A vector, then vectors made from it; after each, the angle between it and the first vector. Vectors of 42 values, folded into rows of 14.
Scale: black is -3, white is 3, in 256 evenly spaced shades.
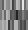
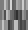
nearly parallel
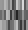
nearly parallel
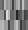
nearly parallel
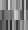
partly opposed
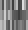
partly aligned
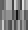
partly aligned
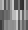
partly opposed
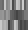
nearly parallel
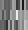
nearly opposite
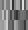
nearly parallel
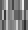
partly aligned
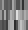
nearly opposite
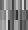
nearly parallel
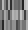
partly opposed
